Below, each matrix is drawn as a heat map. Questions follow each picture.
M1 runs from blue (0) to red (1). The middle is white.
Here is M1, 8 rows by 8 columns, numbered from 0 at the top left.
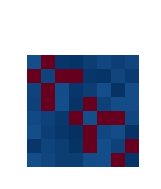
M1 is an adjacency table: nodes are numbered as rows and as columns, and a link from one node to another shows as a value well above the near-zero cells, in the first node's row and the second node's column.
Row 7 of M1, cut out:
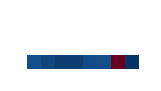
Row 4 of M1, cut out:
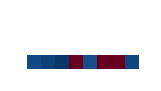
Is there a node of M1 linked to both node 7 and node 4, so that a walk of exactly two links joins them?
yes
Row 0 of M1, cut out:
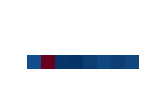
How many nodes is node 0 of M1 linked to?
1
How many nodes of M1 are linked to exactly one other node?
4
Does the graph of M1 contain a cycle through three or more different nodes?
no
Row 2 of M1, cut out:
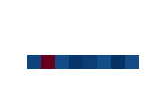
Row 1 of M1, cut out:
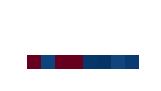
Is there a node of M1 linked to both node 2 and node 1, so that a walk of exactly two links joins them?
no
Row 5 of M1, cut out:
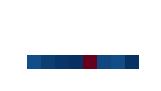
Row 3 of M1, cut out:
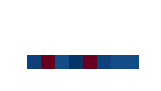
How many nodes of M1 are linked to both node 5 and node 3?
1
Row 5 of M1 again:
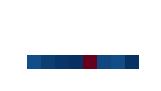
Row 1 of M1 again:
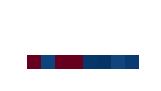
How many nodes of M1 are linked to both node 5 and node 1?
0
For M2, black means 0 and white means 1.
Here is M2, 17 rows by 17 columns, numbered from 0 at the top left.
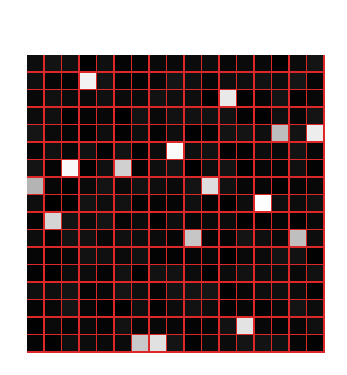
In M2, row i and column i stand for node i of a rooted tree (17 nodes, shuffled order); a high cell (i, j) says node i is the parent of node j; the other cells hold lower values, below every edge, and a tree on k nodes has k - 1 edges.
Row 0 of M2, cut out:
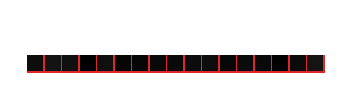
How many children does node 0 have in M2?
0
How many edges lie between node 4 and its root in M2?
0
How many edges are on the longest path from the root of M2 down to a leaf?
6
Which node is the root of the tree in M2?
4
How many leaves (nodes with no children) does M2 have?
6
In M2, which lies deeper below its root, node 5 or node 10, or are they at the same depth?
the same depth
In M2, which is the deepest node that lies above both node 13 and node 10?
16
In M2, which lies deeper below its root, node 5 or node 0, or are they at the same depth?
the same depth
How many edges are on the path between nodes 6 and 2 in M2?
1
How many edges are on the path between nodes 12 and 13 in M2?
8
